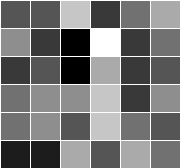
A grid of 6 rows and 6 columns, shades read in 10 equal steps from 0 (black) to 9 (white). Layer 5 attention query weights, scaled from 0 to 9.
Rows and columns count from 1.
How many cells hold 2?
6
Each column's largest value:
5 5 7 9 6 6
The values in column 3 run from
0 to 7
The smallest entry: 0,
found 2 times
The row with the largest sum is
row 4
